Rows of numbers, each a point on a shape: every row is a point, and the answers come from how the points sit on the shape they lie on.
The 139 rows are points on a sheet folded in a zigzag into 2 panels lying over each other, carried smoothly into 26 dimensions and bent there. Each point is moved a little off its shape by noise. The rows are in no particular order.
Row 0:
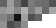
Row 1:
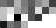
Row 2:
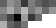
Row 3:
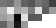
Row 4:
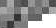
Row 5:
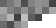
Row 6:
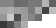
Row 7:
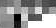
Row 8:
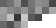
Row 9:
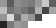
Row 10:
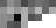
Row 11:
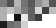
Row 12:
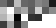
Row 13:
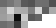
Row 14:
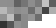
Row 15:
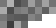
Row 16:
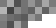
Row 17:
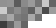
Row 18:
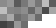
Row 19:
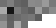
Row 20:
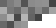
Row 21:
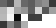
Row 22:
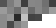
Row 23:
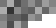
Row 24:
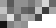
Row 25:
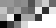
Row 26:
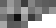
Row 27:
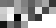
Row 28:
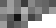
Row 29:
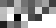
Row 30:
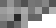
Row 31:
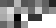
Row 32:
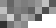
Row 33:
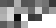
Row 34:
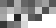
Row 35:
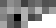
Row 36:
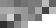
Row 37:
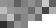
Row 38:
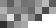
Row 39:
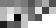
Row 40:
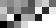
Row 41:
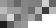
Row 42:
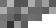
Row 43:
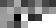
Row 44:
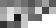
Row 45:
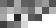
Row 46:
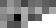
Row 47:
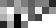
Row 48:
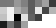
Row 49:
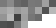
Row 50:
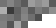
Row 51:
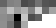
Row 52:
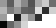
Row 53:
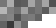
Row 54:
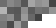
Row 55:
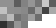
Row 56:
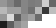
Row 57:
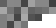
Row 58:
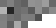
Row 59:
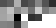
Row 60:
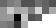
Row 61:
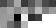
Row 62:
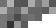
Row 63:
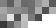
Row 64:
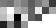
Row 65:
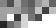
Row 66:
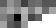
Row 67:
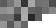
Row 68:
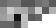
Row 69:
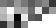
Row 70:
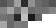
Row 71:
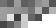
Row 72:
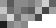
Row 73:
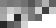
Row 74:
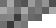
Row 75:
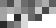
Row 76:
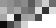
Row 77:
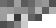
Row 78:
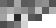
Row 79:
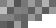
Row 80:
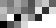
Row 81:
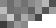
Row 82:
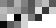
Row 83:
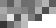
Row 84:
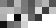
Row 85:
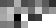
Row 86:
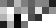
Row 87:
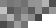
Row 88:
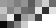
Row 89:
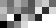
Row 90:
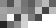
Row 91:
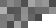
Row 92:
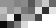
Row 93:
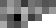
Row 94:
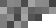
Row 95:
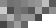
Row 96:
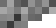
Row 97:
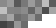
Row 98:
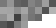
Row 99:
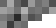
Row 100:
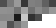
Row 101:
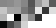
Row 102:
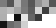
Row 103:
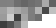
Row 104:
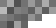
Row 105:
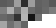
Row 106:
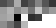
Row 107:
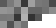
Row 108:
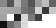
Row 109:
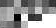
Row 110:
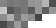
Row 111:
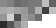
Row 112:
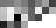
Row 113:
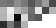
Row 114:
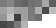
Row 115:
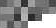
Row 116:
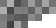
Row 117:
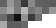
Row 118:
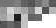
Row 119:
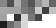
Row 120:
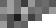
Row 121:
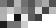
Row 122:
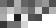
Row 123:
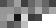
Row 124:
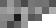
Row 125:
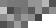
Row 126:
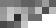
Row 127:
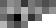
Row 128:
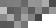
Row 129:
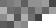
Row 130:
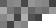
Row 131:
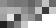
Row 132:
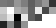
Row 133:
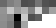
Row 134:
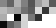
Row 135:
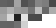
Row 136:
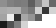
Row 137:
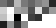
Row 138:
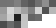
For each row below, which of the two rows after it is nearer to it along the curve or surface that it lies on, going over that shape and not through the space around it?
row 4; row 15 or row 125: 15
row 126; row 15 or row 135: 15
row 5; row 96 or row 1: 1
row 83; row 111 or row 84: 84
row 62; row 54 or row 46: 46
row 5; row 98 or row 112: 112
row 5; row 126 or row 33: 33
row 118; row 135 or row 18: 18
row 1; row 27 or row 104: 27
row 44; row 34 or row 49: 49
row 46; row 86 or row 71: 86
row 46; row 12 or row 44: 44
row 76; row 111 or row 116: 111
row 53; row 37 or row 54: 37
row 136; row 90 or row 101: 101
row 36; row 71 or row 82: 82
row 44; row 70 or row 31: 31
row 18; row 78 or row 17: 17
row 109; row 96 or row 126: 126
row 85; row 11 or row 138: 11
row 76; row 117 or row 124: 124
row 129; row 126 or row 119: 119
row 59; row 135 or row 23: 135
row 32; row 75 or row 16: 75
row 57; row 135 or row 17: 135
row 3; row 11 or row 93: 93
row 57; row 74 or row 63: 63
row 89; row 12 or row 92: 92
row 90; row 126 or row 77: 77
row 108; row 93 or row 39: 39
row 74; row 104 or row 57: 104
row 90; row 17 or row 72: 72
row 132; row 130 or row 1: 1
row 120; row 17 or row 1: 17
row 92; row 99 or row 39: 39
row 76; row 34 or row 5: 34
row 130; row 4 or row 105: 105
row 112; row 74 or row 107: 74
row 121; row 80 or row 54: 80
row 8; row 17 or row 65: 65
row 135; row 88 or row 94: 94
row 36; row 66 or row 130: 66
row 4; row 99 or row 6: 99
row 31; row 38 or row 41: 38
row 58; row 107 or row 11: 107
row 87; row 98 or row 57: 57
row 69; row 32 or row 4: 4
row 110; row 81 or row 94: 81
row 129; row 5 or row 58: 5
